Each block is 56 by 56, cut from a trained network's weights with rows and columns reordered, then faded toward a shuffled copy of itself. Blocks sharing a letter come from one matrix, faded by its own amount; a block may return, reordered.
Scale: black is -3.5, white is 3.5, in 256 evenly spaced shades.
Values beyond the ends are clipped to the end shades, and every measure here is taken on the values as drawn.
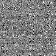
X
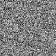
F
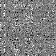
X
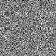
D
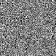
D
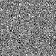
D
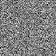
F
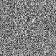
F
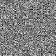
D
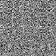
D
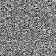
F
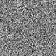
F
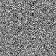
F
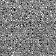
X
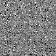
X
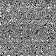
X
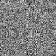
F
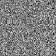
F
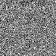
D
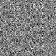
D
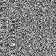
F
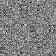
D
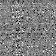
X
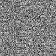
F
